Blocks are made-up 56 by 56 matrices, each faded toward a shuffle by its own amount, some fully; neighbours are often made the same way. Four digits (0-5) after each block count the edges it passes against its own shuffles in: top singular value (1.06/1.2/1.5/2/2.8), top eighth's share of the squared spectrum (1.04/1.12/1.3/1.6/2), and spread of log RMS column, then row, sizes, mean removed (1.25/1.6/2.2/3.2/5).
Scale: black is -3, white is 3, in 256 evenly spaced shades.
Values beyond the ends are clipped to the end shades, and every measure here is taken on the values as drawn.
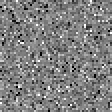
1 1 0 0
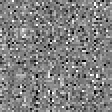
3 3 2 1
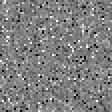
0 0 0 0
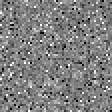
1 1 0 0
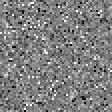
0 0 0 0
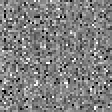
3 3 1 1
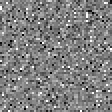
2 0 0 0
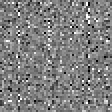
4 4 3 1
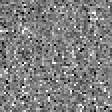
2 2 1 0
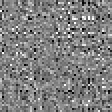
4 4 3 2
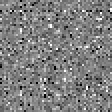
3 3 2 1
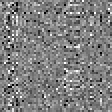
4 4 3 2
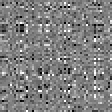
4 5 3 2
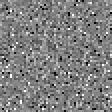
0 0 0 0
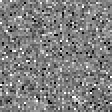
1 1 0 0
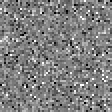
1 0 0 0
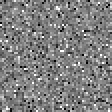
1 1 0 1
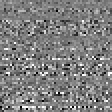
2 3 0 4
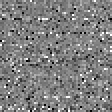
1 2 0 2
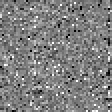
3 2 1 0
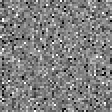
2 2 1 0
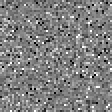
2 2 0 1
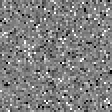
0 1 0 0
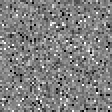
2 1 0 0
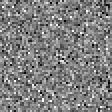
0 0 0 0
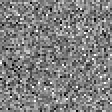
0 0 0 0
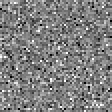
0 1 0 0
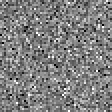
0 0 0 0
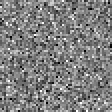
0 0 0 0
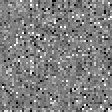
2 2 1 0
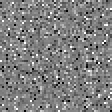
3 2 0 0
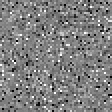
2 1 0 0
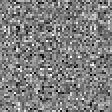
3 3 2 2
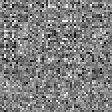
4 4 2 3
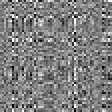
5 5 4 3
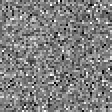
2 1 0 0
